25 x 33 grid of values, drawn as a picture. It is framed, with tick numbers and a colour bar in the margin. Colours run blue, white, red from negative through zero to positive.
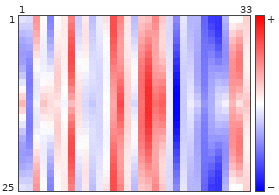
The centre is the ninth with the highest average. It is mirror symmetric from top to bottom. On average the colour sits 50% of the way up the scale. No overall slope runs across the table.
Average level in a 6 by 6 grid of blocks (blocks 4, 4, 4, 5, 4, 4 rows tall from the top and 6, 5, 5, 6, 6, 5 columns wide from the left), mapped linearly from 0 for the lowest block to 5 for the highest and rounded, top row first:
2 3 4 4 0 2
2 3 4 4 0 3
2 3 4 5 0 3
2 3 4 5 0 3
2 3 4 4 0 3
2 3 4 4 0 2
